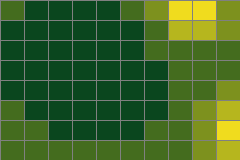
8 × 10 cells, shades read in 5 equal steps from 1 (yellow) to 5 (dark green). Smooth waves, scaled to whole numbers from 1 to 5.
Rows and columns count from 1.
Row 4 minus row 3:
0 0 0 0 0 0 1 0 0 0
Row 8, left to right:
4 4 4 4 4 4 4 4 3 2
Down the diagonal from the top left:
4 5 5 5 5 5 4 4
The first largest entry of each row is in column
2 1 1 1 1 2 3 1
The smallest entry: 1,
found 3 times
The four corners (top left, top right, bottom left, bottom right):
4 3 4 2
